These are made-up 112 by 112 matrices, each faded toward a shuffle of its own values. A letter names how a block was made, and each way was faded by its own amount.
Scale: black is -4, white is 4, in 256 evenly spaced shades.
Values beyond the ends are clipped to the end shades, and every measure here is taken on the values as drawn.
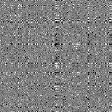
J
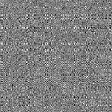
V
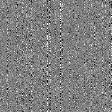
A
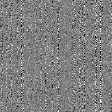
A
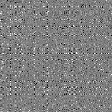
J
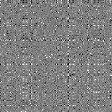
J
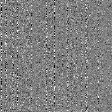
A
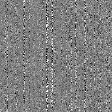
A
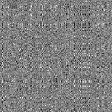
V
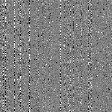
A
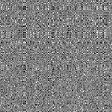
V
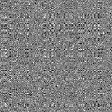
V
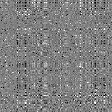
J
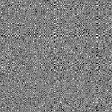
V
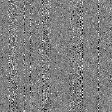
A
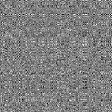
V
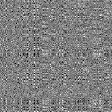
V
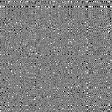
J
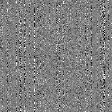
A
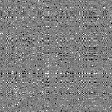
J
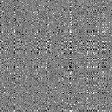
J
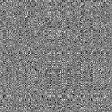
V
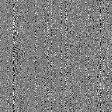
A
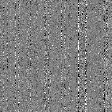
A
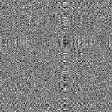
V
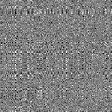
V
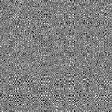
V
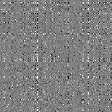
J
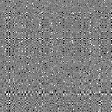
J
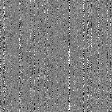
A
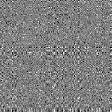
V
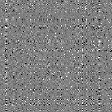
J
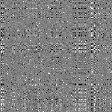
J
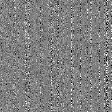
A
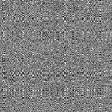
V
